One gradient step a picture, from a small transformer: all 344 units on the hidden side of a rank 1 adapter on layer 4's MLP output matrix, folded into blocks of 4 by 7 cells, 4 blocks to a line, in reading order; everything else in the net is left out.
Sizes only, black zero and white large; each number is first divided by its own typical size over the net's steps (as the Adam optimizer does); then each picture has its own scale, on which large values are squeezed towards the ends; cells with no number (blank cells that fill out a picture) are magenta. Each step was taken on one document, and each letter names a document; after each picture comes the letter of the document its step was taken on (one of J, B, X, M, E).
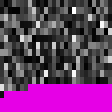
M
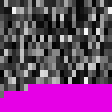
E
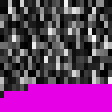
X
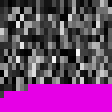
E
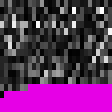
M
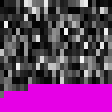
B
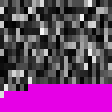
B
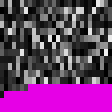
X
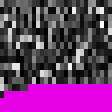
M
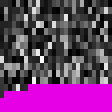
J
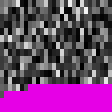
B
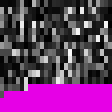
X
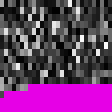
M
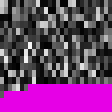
B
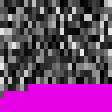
E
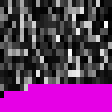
X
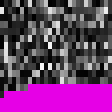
J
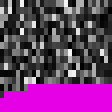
X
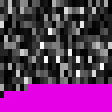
X
